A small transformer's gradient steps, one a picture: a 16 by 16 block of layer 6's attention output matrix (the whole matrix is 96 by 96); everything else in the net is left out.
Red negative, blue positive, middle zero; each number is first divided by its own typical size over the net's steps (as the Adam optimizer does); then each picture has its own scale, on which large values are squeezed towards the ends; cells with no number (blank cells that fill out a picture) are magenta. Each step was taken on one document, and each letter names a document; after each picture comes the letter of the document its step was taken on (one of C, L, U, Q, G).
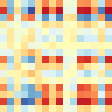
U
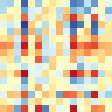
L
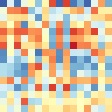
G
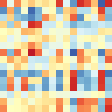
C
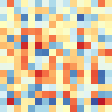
C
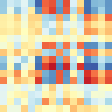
G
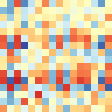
U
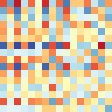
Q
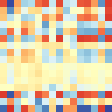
U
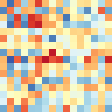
U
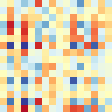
L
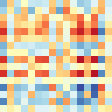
C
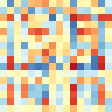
C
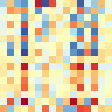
L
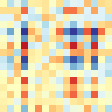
L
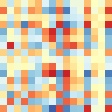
G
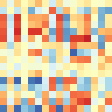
Q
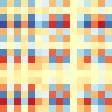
Q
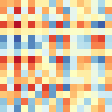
Q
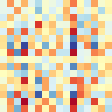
L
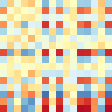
U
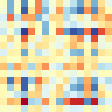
L
